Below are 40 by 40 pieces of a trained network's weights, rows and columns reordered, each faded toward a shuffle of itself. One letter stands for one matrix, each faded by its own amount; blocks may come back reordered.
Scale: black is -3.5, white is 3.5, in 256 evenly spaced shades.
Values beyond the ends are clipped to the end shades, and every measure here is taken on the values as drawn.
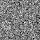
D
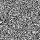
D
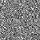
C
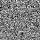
D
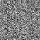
C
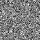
D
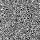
D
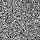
D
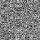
C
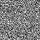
D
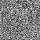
D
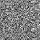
C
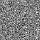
C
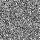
D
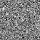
D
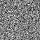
D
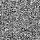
D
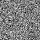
D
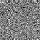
C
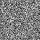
D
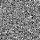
D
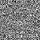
C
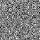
C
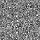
C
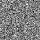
D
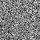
D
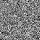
D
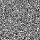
C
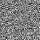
C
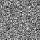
C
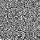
C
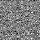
C
